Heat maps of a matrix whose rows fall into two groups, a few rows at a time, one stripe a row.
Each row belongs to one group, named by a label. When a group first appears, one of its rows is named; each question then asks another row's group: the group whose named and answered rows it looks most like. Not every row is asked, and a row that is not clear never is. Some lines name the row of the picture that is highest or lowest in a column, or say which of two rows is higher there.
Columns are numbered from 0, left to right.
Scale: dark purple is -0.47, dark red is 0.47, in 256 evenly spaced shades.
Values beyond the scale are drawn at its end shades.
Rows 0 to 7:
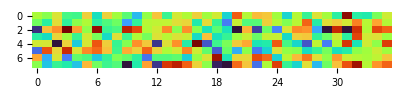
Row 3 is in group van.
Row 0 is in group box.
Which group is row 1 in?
van
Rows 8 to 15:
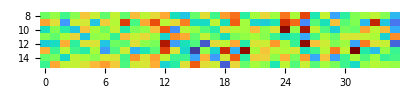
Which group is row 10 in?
van
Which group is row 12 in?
van
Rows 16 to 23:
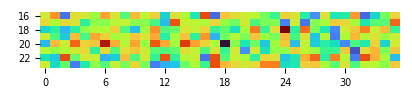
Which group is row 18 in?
van
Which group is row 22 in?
van
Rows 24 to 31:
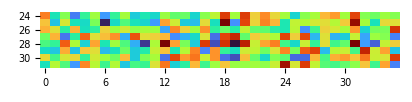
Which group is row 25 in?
box
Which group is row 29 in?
van
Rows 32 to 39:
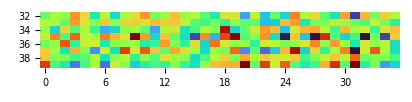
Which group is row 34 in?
box
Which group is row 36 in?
van
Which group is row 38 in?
box
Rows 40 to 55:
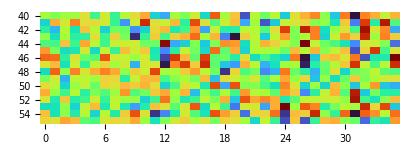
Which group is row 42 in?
van
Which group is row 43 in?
van
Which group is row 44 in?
van
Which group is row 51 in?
box
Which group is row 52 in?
box
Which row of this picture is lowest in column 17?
49
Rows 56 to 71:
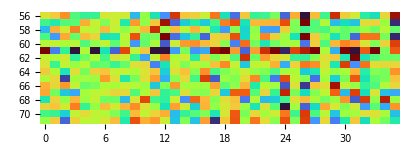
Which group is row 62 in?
box
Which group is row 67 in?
box
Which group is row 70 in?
van
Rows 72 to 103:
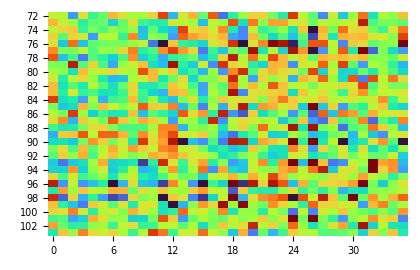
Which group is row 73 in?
box
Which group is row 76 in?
box
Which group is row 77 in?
box
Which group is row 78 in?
box
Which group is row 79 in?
van
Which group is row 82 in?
box
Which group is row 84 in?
box
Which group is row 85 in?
van
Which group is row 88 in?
van
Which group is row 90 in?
van
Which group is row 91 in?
box
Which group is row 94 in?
van
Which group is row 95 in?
box
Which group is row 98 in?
box
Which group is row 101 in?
van
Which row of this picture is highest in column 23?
76
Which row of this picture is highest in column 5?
89
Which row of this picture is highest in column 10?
103
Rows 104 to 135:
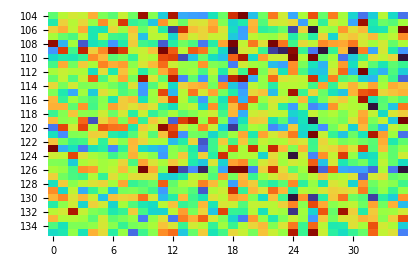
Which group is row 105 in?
box
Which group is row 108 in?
box
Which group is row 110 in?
van
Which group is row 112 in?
box
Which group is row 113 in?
van
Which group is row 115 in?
van
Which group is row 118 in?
box
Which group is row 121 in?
van
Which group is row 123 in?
box
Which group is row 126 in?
van
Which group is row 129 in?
box
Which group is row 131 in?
van
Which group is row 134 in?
van
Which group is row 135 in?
van
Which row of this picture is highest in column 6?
109
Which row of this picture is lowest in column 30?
109
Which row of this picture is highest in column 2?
132
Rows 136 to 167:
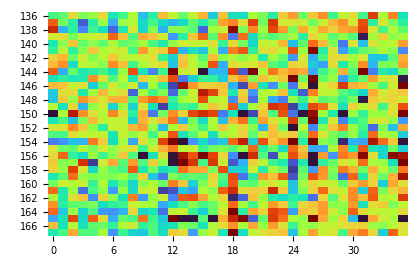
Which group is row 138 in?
box
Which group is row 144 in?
box
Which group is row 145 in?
van
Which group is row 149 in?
box
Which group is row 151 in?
van
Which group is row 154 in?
van
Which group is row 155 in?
box
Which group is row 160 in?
box
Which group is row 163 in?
box
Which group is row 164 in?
box
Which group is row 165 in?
van
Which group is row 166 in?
box
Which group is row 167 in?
box
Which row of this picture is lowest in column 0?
150
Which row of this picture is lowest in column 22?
156
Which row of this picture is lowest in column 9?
156
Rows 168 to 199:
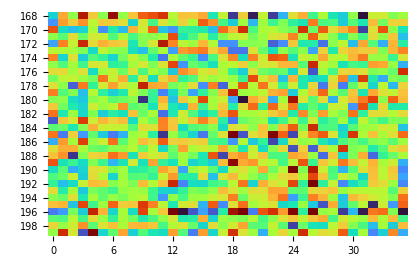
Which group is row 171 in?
van
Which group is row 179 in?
box
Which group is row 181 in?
box
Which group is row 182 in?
box
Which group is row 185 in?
box
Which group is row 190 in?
van
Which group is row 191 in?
van
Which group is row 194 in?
box
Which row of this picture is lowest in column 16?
196
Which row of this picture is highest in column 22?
185
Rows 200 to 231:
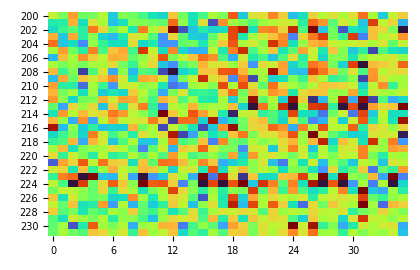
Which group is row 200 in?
box
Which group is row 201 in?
van
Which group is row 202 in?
van
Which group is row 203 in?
box
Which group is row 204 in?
box
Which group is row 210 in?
box
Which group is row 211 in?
box
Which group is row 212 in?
box
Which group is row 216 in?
box
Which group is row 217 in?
van
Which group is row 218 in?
van
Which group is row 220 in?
box
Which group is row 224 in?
van
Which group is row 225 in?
box
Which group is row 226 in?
box
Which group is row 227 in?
box
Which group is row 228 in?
box
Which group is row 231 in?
van
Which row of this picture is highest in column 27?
223
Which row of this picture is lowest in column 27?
224
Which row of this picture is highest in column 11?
214
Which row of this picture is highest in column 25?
223
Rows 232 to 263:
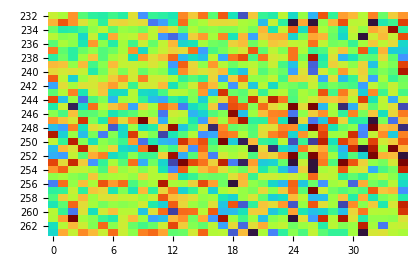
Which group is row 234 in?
van
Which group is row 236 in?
van
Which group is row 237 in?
box
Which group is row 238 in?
van
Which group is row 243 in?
van
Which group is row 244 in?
box
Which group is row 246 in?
box
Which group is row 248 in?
van
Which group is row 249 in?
box
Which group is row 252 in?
van
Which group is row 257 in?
van
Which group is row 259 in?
box
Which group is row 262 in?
box
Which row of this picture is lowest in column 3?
244
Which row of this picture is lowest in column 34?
247
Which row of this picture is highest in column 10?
251
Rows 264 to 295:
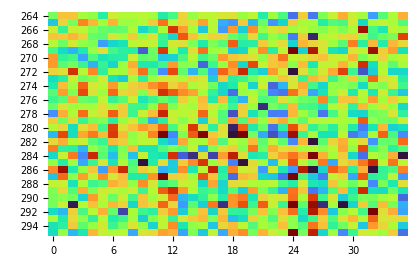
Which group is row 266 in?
box
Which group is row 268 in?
box
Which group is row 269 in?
van
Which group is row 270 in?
box
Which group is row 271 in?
box
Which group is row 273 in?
van
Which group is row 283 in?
box
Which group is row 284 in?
van
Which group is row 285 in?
van
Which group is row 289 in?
box
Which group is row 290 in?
van
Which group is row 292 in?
van
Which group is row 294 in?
van
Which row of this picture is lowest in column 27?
291
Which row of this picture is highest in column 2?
272
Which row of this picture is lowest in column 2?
291
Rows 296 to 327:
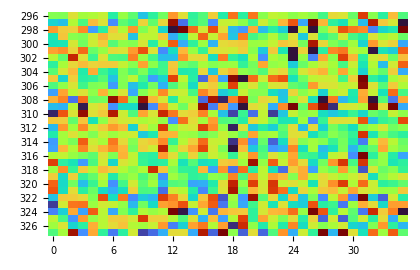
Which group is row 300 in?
van
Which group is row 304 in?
van
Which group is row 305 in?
box
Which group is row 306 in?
box
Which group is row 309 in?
van
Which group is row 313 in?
box
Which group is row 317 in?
box
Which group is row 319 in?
box
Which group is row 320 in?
box
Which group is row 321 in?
box
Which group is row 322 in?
box
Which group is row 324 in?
van
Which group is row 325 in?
van
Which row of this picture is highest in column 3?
310
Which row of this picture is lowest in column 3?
309
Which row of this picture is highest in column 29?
327
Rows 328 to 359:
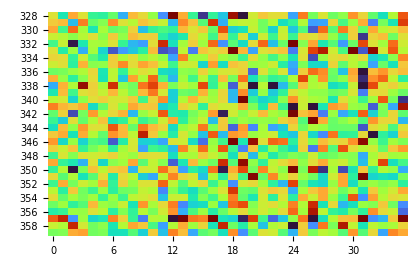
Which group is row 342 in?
van
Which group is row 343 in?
van
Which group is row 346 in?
box
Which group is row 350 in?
van
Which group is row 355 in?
van
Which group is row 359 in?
box
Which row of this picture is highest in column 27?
333
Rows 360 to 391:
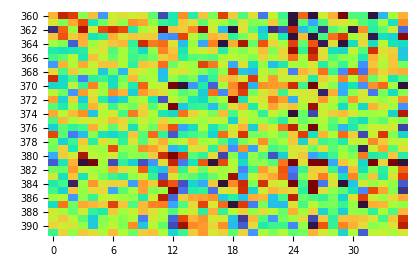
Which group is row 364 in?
van
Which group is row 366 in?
van
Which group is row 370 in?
van
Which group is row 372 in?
box
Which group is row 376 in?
van
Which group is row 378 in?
van
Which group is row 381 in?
van
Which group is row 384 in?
van
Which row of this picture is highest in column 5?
362
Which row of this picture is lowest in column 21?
360
